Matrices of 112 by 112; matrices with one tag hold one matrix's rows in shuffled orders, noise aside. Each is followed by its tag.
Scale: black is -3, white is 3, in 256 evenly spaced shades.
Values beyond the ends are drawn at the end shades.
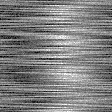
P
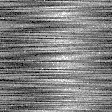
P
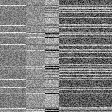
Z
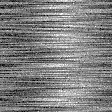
P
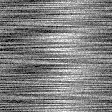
P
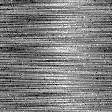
P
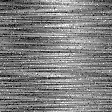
P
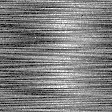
P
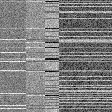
Z
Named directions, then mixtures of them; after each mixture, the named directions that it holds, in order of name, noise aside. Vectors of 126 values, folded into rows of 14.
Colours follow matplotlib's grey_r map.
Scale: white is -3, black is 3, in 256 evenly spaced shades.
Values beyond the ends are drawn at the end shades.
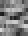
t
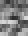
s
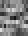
t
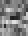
s, t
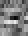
s, t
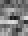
s, t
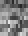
s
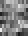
s, t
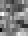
s, t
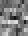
s, t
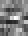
s, t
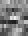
s, t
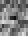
s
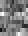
s, t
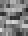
t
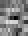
s, t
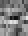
s, t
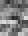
s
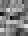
t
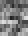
s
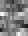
s, t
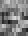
s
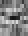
s, t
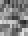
s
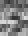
s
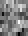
s, t
